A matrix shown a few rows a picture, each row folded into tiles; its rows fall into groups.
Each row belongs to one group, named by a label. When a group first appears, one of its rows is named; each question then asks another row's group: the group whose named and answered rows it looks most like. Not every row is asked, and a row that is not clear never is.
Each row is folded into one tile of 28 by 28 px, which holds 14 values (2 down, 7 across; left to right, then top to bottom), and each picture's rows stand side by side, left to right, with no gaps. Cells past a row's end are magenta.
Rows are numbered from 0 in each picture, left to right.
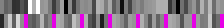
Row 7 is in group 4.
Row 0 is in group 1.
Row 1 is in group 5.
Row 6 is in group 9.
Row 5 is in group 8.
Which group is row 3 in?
8
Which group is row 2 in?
9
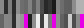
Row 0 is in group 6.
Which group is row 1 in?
1
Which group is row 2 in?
8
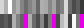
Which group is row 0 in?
5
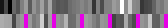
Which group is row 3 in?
9
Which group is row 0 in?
9
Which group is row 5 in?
9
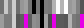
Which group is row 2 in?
5
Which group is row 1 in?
6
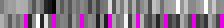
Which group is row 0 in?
8
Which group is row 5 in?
8
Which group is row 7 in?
5
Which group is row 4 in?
4
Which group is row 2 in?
6
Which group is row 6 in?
5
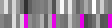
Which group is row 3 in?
5
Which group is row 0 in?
4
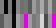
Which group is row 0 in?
6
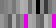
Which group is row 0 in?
8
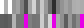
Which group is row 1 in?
4
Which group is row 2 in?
8
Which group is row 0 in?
5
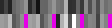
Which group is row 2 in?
1
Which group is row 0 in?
9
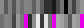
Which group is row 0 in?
6
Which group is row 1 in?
1
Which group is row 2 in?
9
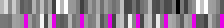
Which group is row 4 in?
1
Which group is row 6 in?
9
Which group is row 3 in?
4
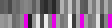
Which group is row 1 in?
1
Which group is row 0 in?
9
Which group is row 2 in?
4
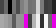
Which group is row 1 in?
1
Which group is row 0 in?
9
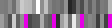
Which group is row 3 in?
6
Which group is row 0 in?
8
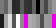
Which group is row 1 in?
9
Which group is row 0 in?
1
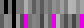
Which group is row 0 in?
6
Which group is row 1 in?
6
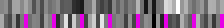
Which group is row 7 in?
8
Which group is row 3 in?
1
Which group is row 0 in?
8
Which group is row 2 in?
1
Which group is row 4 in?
6
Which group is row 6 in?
5
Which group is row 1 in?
6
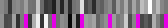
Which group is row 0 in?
8
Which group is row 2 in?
6
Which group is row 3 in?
9
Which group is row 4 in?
4
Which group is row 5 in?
5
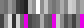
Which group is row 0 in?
1
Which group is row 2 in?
8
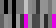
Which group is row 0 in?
6
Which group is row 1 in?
8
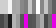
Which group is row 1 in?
5
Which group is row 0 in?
5
